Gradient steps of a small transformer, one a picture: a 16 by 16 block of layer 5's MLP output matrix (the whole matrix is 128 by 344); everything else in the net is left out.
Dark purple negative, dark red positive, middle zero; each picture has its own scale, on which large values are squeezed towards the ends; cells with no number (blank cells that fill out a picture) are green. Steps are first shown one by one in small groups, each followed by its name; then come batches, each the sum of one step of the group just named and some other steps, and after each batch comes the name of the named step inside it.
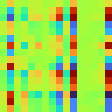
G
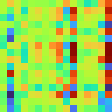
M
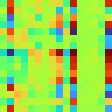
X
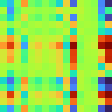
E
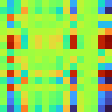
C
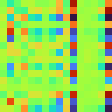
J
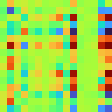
G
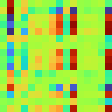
X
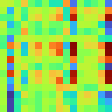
M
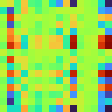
C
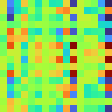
J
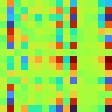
X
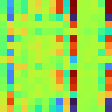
J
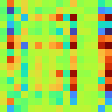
G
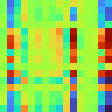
C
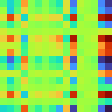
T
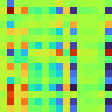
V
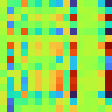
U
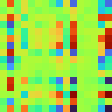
T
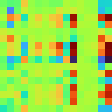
T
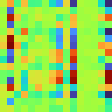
U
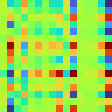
U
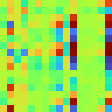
V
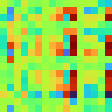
U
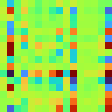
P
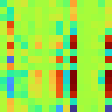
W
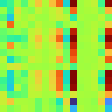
W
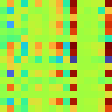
P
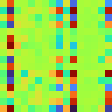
P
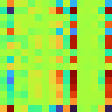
W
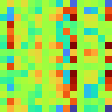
W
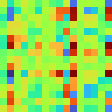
P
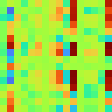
W
